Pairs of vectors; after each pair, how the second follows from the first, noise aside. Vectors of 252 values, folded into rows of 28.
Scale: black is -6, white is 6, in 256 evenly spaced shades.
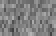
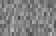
sign-scrambled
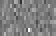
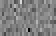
negated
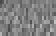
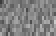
copied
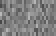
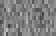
shuffled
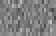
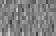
shuffled
